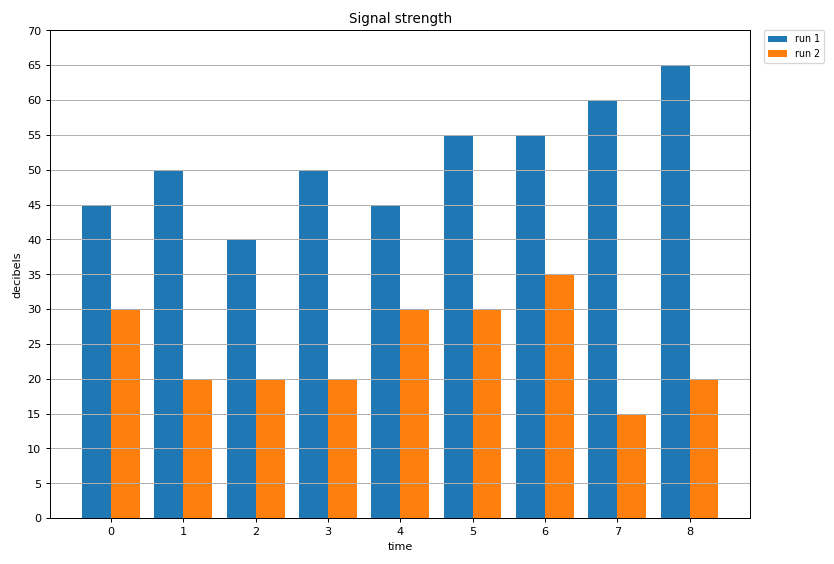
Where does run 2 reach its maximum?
6
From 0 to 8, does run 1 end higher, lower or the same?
higher
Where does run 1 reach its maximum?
8
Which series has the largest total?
run 1
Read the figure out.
Title: Signal strength
x-axis: time, ticks 0 1 2 3 4 5 6 7 8
y-axis: decibels, ticks 0 5 10 15 20 25 30 35 40 45 50 55 60 65 70
Legend: run 1, run 2
Values:
run 1: 45 50 40 50 45 55 55 60 65
run 2: 30 20 20 20 30 30 35 15 20
